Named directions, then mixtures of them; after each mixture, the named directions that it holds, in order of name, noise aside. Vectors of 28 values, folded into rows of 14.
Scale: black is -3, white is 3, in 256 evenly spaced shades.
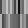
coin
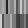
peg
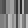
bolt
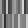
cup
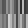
bolt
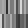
peg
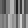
bolt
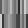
coin, peg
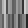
bolt, cup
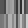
bolt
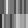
peg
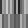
coin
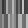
bolt, cup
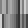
coin, peg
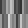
bolt, coin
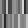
cup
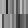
peg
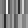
coin, cup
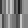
bolt, coin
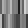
coin, peg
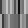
coin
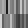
peg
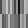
coin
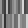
cup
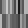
coin
